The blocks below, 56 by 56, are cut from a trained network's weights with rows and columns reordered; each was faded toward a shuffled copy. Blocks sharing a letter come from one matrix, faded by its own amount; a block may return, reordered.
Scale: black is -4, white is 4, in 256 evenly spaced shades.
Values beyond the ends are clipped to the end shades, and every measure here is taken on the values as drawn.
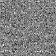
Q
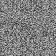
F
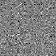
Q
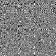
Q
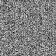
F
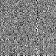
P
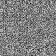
F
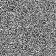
F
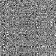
Q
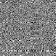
P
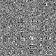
Q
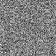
F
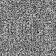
F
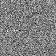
F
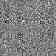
P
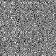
Q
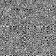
P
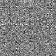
Q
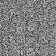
F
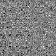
Q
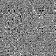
Q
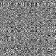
P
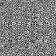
P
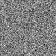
F
